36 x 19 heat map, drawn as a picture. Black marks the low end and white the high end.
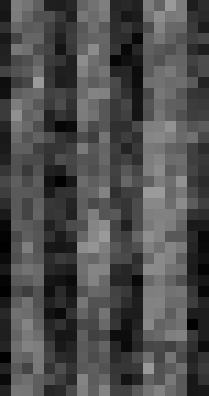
The grain runs up and down. On average the colour sits 30% of the way up the scale. Upright stripes repeat 3 times across the table.
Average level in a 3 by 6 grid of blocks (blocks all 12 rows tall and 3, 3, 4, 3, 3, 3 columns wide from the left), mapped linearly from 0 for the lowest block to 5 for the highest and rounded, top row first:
223042 | 213252 | 213041
